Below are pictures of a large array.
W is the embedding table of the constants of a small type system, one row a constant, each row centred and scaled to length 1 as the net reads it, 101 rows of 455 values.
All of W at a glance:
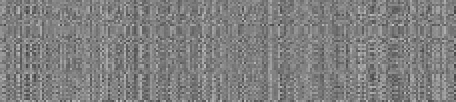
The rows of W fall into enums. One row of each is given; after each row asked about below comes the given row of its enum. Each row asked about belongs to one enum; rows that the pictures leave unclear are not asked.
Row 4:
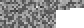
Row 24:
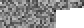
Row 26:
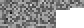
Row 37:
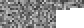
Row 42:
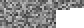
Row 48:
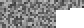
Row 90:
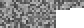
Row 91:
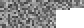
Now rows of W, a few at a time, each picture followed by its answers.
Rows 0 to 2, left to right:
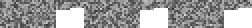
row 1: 4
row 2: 26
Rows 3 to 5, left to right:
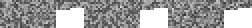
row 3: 90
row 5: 42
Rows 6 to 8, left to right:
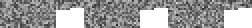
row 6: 90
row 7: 48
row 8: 37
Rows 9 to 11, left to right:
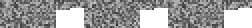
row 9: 90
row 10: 91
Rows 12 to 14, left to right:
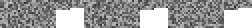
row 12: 91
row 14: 26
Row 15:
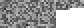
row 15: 26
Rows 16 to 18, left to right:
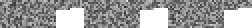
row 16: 48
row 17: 4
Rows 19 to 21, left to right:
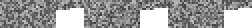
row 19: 4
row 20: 42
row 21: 90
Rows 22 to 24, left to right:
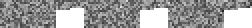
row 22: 90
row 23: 4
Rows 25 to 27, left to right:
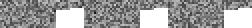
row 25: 24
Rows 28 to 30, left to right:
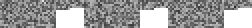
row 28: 26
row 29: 90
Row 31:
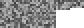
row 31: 90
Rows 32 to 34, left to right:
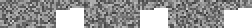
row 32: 26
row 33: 90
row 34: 91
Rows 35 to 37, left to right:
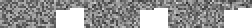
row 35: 26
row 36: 91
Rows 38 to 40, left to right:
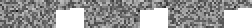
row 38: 4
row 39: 24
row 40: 26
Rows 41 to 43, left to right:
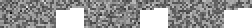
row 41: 26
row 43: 4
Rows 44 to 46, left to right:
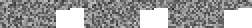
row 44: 48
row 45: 91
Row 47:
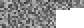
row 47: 91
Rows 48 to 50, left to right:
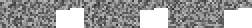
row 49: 48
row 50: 26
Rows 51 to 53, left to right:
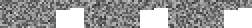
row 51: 26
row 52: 48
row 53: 91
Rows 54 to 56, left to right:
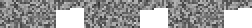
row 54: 90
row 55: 48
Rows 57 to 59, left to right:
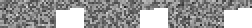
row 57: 26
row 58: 4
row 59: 48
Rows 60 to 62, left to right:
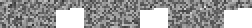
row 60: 48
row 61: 26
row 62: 4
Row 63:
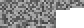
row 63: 26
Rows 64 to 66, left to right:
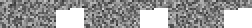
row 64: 48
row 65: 91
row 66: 91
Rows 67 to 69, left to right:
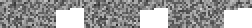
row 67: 48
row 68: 48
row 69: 4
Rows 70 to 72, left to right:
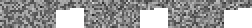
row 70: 4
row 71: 37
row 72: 42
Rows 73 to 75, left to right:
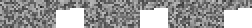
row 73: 4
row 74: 90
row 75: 48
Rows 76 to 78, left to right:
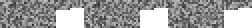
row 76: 48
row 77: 48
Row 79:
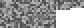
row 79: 90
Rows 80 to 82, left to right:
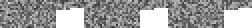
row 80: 37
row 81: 48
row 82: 90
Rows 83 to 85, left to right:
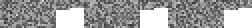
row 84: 90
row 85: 91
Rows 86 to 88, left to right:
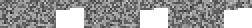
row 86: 26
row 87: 26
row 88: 4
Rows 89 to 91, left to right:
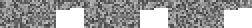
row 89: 90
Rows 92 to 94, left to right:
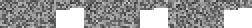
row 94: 91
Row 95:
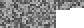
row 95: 90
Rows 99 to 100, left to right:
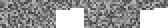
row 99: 91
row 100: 42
